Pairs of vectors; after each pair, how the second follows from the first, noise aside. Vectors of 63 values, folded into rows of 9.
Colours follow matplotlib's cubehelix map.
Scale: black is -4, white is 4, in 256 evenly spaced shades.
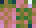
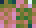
copied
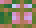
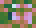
copied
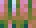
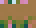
partly zeroed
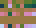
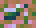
wrapped around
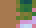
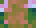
wrapped around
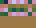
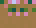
partly zeroed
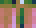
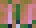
wrapped around
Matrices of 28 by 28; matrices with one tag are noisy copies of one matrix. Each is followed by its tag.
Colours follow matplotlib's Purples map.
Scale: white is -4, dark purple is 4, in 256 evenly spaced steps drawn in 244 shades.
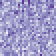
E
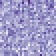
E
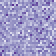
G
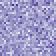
G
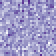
E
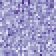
E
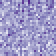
E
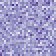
G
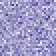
G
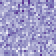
E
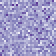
G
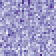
E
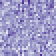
E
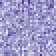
E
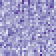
E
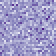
G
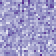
E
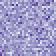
G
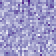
E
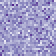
G
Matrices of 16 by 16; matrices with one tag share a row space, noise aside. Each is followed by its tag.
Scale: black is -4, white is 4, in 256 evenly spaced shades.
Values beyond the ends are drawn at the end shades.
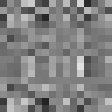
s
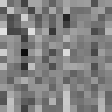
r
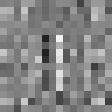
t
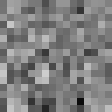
s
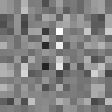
t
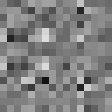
s
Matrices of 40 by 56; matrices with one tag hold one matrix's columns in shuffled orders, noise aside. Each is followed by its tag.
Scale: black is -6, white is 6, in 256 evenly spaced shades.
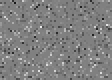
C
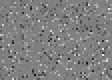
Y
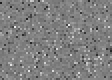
C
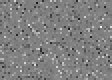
C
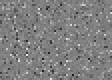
Y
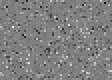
C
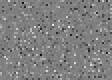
C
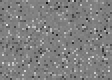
C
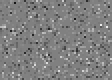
C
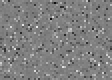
C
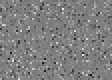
Y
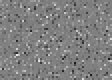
Y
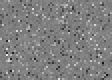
Y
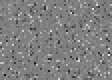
Y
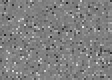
C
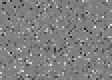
C
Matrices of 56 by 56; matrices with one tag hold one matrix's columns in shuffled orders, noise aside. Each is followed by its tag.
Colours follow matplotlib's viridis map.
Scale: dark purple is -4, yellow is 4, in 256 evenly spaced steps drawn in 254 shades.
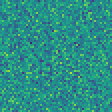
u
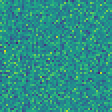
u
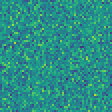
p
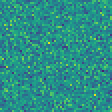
p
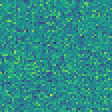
u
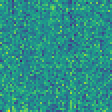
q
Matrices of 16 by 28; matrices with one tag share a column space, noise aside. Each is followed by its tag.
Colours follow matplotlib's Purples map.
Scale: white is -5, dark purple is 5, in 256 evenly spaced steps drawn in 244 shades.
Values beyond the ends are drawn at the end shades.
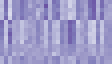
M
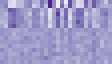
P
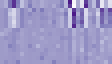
P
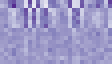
P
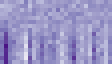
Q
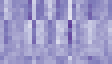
M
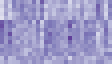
M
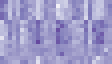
M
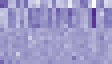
P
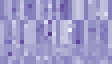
M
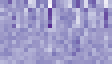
P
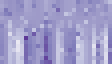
Q
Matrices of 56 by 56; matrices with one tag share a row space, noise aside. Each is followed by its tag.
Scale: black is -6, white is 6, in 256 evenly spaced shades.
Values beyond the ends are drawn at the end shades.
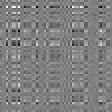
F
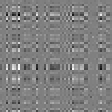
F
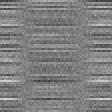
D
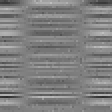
D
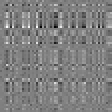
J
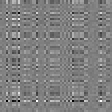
F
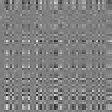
J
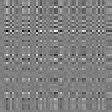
J
